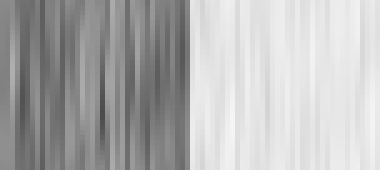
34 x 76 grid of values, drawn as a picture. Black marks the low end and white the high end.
It is made of 1 by 2 panels. Panel 1,1: middling, streaked downward. Panel 1,2: very high, streaked downward, faint in contrast.
